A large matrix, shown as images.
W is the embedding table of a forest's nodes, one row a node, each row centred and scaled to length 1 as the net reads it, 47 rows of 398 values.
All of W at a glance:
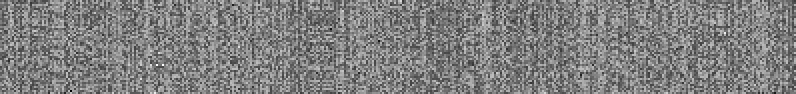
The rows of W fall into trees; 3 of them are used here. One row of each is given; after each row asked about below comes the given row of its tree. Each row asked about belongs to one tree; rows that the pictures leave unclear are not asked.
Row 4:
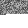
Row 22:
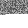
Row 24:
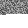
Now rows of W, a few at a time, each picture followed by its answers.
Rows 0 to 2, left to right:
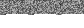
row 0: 4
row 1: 4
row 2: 22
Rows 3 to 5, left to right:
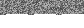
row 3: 4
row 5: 22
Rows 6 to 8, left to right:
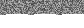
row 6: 24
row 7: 22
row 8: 24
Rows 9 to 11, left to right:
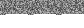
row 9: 22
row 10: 22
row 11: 22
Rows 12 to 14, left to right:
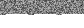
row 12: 22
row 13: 4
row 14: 24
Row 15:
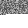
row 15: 22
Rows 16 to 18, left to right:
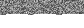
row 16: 4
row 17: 22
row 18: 4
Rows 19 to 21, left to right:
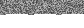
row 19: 24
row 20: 4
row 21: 22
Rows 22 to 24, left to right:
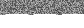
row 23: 24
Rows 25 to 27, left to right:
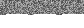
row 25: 4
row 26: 22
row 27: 4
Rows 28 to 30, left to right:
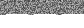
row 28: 22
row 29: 24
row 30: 22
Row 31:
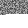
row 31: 22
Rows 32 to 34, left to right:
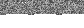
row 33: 4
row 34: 4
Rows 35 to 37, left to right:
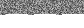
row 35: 22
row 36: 24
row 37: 24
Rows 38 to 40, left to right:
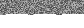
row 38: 24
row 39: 22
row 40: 4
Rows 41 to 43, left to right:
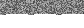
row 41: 24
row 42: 4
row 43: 22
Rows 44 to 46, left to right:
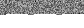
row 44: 4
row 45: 22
